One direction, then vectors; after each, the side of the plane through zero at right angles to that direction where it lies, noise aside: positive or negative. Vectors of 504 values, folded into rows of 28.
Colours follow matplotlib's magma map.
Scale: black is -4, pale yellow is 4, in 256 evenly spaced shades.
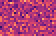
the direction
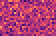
negative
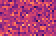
positive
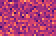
positive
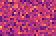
negative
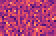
positive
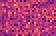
negative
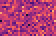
negative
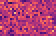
negative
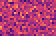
negative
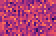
negative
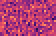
negative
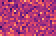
positive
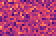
negative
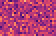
positive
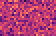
negative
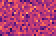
negative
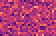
negative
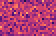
negative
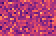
positive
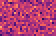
negative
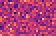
positive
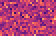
positive
